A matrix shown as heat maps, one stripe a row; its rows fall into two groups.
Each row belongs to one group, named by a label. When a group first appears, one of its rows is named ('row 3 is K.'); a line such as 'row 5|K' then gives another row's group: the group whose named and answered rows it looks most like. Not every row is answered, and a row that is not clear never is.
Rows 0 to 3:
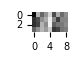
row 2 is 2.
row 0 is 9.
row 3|2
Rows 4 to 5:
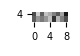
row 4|9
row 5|9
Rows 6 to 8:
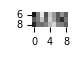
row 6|2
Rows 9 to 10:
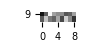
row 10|9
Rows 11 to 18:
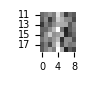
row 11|2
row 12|9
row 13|9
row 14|2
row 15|2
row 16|9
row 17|9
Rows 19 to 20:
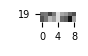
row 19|9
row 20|2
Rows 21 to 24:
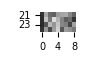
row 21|9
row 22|9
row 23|2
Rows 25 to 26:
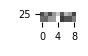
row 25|9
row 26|2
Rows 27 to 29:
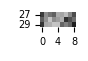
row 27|9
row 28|2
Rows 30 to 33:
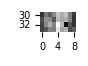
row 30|9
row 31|9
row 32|2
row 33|9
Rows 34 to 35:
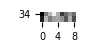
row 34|2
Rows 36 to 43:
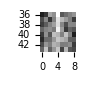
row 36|2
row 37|9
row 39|2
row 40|9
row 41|9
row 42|9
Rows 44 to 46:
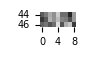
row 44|2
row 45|2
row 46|9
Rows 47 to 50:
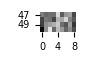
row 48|9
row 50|2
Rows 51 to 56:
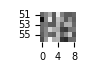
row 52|2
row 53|9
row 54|2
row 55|9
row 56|2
